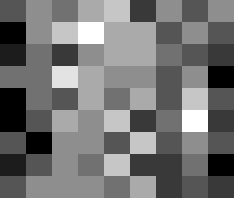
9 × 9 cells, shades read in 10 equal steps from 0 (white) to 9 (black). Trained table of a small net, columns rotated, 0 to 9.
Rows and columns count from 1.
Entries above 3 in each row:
7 5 7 7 6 6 8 8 8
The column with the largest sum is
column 1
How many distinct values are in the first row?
6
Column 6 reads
7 3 3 4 3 7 2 7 3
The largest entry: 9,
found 6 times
